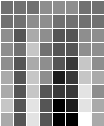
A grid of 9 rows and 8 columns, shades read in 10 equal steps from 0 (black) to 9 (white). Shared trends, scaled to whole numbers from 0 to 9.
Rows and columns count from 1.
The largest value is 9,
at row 9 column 7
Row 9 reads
6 3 8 3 0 0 9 6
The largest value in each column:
7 4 8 5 5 5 9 6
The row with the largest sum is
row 6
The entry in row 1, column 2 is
4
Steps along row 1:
same same up same same down same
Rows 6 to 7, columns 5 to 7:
1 2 7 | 2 2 8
